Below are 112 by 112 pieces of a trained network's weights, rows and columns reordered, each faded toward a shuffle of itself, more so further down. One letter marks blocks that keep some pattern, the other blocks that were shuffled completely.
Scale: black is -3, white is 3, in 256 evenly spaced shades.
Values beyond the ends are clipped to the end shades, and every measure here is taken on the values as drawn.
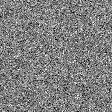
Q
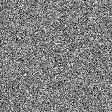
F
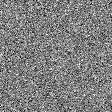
Q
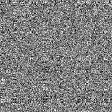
F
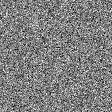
Q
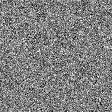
Q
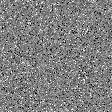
Q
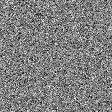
Q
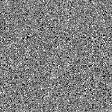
F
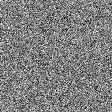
Q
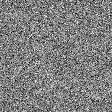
Q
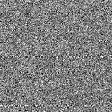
F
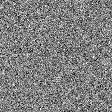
Q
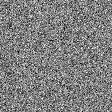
Q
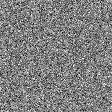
Q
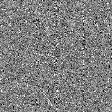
F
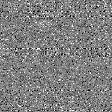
F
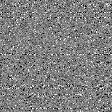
F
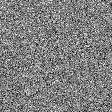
Q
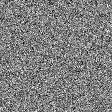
Q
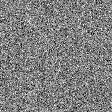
F
